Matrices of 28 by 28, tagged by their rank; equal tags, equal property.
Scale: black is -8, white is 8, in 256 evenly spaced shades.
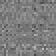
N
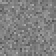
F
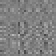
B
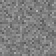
F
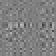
B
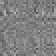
N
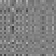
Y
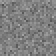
F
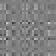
Y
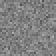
F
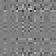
Y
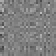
B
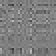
B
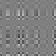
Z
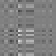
Z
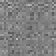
N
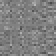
N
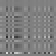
Z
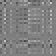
Y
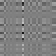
Z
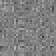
N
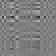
Y
